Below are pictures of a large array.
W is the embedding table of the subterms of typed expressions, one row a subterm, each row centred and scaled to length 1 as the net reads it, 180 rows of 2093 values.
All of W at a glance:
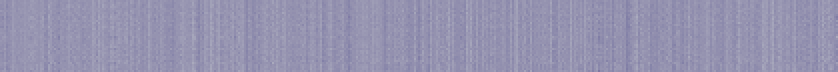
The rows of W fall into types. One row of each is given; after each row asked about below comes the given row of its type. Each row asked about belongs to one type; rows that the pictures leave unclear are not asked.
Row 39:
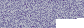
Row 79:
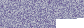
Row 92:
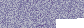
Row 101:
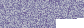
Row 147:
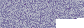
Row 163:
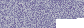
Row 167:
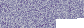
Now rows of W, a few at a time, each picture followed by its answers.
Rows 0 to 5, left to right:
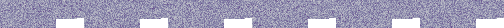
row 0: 79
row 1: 147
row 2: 163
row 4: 39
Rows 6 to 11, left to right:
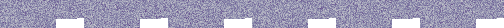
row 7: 163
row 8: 79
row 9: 147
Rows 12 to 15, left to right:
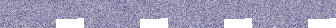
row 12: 39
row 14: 92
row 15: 92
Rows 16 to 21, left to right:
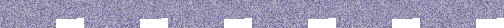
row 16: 147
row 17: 92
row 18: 39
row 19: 39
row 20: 39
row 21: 79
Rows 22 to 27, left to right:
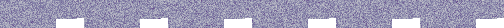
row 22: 163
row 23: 147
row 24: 79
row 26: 79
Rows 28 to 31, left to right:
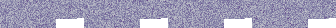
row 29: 101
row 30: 163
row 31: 92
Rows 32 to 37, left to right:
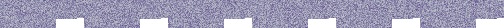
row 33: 79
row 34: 79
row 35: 92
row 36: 101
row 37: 167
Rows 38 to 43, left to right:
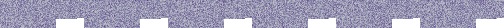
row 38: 92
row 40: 167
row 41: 101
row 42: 163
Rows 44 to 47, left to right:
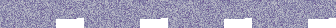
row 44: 147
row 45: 101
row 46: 163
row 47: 163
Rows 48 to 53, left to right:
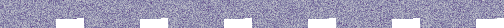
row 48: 101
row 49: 79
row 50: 163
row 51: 79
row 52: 167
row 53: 163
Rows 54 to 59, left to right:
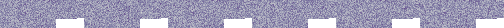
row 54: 92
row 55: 167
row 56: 39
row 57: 163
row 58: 147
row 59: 101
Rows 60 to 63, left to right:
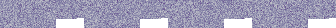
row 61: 92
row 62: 163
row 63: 167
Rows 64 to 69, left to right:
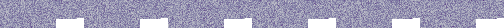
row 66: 92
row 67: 163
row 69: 39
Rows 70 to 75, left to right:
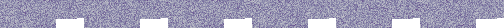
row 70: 39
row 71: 39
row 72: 39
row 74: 101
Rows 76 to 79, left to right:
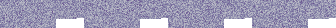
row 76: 39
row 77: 167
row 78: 79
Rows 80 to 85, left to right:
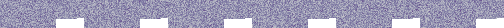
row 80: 79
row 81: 101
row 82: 92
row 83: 92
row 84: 101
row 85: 39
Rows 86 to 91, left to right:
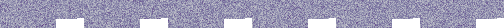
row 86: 167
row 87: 101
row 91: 79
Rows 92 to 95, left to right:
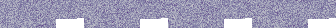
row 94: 167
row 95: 39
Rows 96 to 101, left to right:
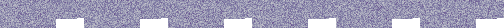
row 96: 92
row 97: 92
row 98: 79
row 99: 163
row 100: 147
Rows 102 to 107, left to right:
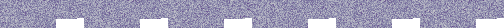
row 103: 92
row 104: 101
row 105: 163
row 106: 92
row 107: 39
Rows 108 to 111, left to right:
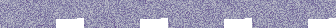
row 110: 79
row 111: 79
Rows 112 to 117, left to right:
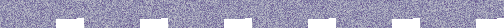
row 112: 147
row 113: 101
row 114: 163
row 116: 39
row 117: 167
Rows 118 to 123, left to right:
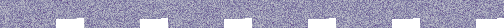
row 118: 39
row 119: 147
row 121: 163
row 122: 92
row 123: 167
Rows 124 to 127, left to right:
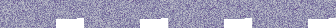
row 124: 39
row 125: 92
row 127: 147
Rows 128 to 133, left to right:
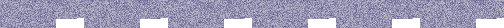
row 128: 79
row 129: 163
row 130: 163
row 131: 39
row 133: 163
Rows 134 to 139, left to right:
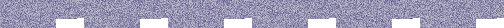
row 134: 147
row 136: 101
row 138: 101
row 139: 163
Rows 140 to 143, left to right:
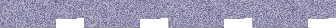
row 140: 167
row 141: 163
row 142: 147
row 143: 147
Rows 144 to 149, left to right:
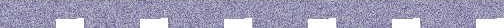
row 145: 163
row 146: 79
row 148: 147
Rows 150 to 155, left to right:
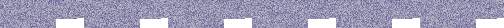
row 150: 101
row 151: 79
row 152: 39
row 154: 39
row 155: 147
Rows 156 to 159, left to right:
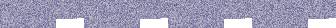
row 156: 167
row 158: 167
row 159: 101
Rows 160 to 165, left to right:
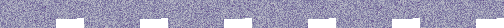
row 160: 167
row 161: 92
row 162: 79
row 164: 101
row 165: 39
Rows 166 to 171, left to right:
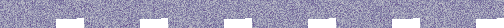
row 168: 92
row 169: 79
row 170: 79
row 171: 163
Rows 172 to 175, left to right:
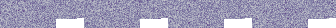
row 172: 163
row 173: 167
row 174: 163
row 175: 92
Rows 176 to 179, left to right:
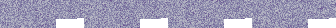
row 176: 92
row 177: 163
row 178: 92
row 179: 147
